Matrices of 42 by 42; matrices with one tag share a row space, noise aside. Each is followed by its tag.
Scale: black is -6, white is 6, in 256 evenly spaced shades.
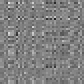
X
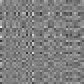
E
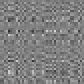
X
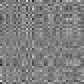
E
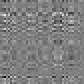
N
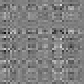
N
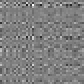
E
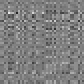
X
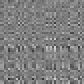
X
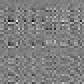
X
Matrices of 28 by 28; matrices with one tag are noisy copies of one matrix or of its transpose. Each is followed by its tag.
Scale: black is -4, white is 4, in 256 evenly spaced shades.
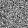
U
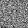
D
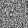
D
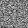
D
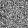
U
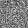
U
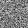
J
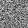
J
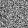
U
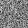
J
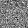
U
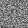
D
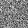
J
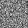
D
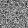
U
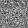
U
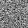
J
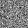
U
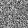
J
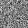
J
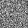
D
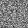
D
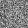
U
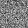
U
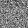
U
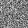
J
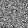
D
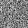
J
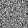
D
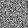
D
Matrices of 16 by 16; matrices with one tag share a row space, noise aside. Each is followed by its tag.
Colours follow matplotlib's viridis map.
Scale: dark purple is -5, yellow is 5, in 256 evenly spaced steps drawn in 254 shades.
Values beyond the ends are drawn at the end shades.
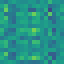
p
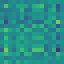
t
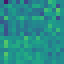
t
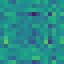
p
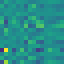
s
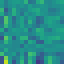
s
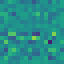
p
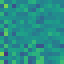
s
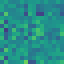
s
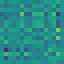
t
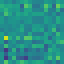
t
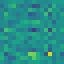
p
